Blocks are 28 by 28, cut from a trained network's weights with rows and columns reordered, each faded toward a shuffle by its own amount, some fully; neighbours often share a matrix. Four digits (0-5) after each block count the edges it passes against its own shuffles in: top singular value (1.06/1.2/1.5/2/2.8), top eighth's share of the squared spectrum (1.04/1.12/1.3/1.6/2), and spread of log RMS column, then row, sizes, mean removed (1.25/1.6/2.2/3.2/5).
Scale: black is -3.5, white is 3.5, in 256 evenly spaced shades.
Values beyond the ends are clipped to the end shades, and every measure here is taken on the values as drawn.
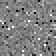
0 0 0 0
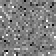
0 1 0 0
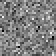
0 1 0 0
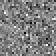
0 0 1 0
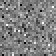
0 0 0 0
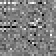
3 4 1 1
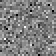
0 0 0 0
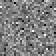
0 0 0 0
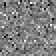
0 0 0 0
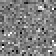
0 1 0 0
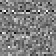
3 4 0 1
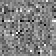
3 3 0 1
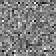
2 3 0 1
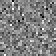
0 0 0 0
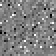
0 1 0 0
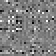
3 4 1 2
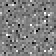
0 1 0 0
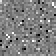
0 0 0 0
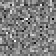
2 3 0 1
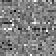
3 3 0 2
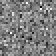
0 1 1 0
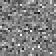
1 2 0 0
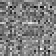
3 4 0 2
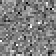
1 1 0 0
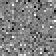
1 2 0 0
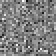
2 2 1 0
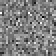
1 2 0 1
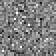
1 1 0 0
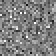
0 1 0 0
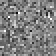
1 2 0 1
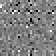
3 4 1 2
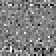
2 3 0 2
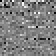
3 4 0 3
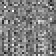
3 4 1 2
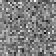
1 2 0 1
